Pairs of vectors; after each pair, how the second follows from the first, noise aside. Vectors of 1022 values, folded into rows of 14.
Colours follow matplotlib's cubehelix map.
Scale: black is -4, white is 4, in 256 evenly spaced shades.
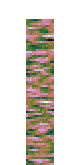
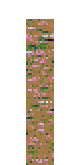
partly zeroed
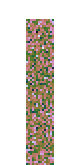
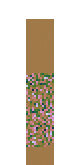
partly zeroed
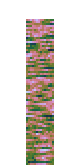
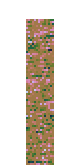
partly zeroed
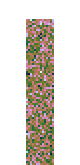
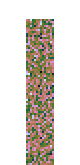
sign-scrambled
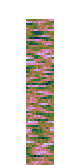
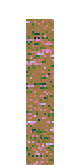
partly zeroed
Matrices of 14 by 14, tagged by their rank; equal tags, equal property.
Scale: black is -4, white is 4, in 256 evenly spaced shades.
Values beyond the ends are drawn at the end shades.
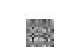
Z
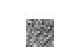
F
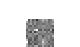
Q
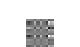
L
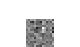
Q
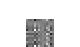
Z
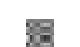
L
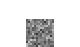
F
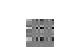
L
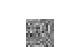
Q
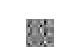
Z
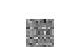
Q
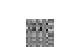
Z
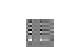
L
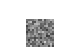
F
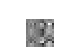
Z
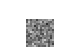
F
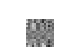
Q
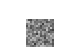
F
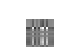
L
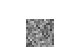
F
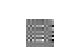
L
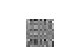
Z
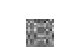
Q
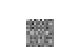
Q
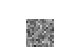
F
